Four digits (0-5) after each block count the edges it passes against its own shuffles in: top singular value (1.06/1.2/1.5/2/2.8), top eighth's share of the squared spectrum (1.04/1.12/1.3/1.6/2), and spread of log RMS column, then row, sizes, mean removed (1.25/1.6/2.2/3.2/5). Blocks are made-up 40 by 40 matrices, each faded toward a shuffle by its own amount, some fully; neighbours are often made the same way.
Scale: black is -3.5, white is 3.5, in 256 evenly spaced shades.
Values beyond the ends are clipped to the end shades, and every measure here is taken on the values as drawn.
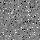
2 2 0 1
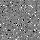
2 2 0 0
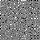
3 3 1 2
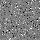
0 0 0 0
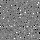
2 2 0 0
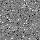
0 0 0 0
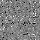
1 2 1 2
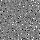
0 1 0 1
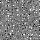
1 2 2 1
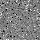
0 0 0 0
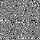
2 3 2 2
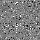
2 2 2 1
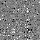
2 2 1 1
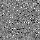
1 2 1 2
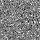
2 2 0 0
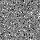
0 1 0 0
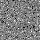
2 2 0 0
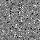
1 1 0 0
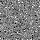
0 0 0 0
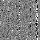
2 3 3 0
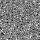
0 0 1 0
